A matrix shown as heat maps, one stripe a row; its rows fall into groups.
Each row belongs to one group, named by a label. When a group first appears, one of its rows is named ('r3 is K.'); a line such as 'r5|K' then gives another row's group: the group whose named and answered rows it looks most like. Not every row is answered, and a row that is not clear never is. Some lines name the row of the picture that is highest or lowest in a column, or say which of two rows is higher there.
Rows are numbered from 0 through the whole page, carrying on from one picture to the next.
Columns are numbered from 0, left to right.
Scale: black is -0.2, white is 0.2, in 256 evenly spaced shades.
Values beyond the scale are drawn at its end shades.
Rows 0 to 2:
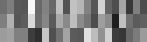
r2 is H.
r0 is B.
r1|B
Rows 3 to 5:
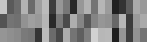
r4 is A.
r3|H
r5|H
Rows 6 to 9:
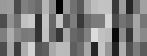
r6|H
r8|H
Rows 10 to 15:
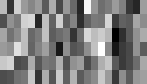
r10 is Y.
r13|H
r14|B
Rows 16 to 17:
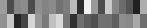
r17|B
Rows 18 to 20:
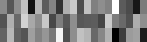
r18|Y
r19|A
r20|B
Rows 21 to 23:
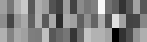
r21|H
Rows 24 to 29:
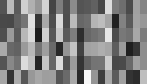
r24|A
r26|A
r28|A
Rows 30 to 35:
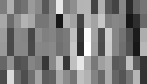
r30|B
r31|Y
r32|Y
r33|Y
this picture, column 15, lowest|30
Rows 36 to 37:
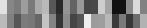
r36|H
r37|H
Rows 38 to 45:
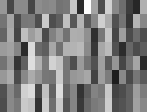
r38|Y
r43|B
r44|A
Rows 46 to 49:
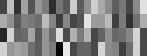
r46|A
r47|H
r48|B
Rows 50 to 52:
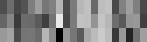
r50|B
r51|B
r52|H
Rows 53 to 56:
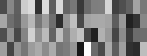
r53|A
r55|B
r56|Y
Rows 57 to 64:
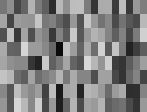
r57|B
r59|A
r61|H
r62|B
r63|Y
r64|Y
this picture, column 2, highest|64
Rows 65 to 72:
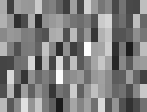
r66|B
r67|B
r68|H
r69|A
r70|B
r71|A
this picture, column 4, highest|69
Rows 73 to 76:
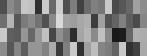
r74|B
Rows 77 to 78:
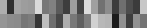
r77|Y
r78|H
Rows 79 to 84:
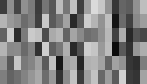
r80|H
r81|B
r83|Y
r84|Y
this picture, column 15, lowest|83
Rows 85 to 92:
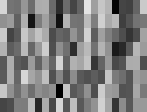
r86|H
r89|B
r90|A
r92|A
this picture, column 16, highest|86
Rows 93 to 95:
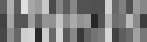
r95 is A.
